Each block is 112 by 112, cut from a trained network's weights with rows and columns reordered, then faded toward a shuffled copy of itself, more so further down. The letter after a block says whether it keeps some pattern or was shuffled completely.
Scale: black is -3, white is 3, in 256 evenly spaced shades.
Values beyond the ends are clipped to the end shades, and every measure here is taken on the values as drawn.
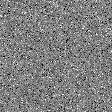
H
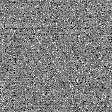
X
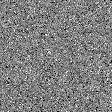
H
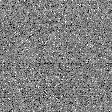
X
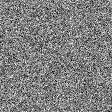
H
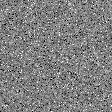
H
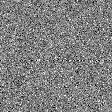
X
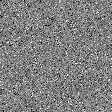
H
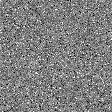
H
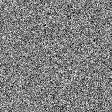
X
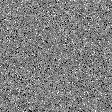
H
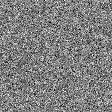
H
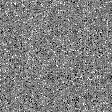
X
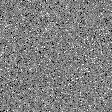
H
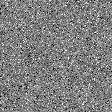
H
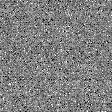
X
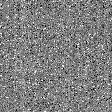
X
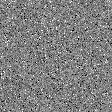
H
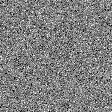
H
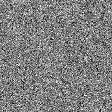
X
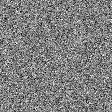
H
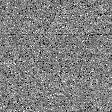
X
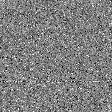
X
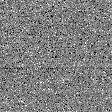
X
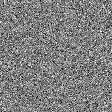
H
